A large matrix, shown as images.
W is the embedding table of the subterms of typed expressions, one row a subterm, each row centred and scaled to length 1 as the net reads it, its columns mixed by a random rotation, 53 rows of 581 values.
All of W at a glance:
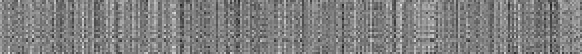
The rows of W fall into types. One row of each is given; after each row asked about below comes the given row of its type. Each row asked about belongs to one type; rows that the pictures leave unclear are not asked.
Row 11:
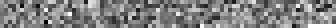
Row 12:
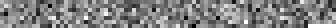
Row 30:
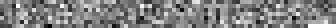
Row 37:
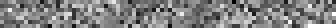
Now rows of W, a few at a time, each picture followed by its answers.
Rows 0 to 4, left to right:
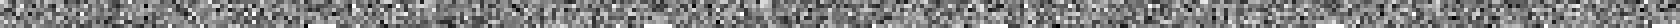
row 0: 30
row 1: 30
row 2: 11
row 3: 30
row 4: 11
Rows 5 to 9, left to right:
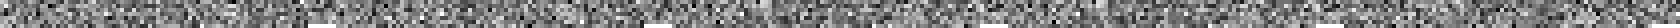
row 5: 12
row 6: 12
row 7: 11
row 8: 11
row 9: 37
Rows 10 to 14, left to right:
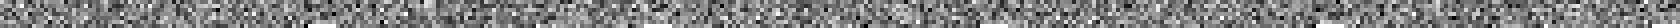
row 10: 30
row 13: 12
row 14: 11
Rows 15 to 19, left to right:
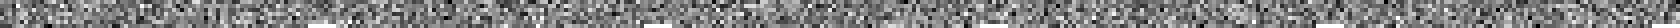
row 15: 30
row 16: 11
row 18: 12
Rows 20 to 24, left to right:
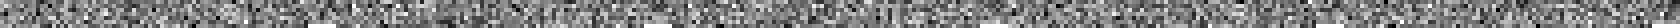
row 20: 12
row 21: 30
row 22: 30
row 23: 12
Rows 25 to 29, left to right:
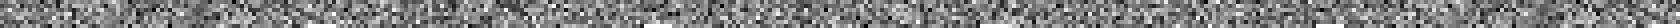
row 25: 37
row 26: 11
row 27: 12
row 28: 12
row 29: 37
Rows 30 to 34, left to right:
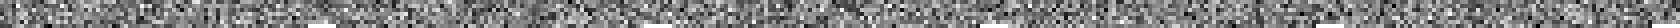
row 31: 37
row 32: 11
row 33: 12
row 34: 12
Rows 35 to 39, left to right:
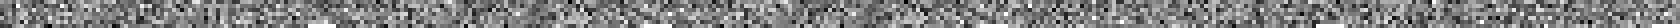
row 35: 30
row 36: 37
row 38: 12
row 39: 11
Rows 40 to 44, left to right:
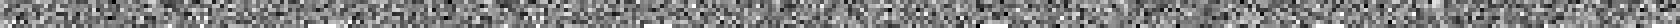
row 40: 11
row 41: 11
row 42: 30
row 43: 37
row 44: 11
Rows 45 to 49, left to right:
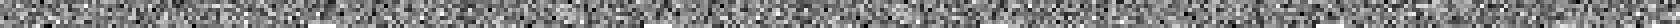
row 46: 12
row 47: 12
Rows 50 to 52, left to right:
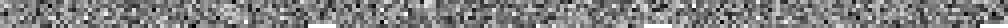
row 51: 11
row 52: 12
